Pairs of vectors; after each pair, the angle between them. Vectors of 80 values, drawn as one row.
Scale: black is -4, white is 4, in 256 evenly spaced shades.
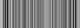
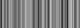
orthogonal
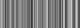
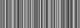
partly opposed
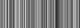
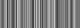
partly aligned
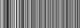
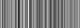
orthogonal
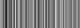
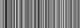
nearly parallel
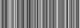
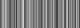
nearly opposite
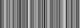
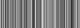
orthogonal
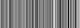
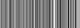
nearly parallel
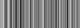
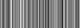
partly opposed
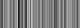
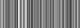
nearly opposite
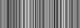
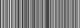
partly opposed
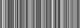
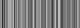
nearly opposite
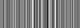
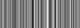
nearly opposite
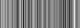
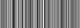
orthogonal
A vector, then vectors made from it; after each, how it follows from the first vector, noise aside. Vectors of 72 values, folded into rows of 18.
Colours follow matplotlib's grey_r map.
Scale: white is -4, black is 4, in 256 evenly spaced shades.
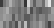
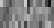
negated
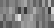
wrapped around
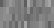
shrunk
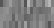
shrunk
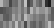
negated
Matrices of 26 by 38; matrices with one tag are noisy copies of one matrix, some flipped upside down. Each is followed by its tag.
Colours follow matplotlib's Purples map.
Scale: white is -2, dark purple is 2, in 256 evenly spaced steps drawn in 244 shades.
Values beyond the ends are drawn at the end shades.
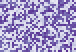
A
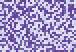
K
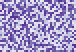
K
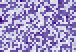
A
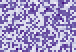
A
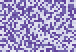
K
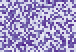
K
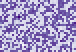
A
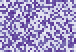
K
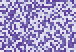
K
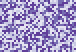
A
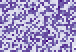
A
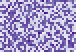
K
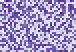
K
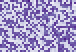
A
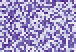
K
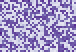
A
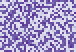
K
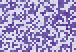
A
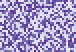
K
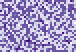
K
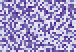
K
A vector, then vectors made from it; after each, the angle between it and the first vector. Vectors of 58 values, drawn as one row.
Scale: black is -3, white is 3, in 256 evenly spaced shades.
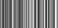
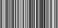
partly opposed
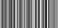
partly aligned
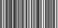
partly aligned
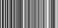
partly aligned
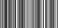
partly aligned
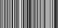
partly opposed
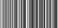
partly opposed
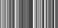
orthogonal
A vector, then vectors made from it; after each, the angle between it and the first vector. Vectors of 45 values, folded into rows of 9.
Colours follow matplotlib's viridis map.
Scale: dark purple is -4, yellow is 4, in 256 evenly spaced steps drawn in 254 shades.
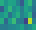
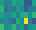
partly opposed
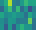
partly aligned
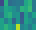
orthogonal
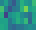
partly opposed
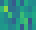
partly opposed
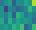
orthogonal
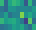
partly aligned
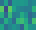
partly opposed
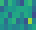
nearly parallel
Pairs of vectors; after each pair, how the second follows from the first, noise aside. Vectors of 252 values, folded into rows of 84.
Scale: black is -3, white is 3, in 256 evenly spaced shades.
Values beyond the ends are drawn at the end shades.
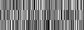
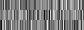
shuffled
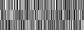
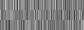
shrunk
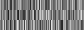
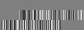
partly zeroed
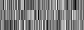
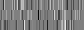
partly zeroed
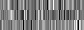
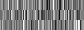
sign-scrambled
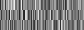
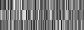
sign-scrambled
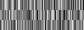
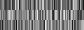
sign-scrambled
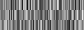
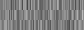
shrunk
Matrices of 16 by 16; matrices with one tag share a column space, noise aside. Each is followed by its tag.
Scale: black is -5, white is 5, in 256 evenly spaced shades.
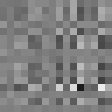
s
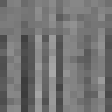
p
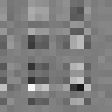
s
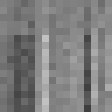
p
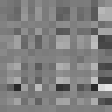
s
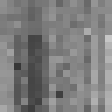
p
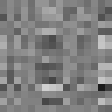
s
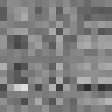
s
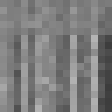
p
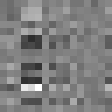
s
